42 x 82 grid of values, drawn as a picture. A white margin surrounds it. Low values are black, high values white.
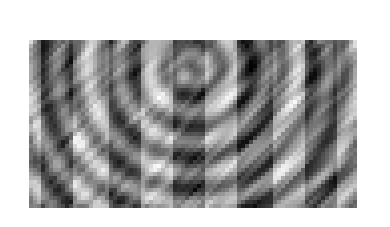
Average level on the scale: 50%. Rings: centred on the top middle. Stripes: upright, repeating 5 times.
